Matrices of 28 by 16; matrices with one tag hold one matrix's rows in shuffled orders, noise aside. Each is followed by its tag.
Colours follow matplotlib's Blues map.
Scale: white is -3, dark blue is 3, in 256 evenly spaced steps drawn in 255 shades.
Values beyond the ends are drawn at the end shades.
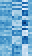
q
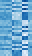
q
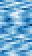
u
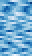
u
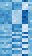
q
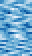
u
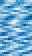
u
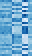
q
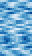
u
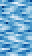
u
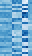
q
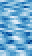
u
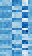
q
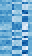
q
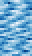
u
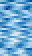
u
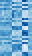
q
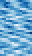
u
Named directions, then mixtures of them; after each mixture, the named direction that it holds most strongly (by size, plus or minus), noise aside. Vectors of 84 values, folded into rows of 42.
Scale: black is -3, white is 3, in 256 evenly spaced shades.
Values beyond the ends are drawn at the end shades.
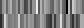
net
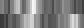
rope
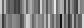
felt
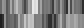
rope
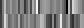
net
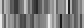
net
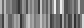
felt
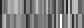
felt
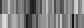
rope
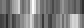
rope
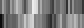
rope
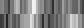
rope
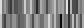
felt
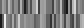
net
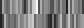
net
